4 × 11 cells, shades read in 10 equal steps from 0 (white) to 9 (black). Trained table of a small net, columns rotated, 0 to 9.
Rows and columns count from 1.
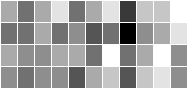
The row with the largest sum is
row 2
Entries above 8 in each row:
0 1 0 0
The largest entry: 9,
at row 2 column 8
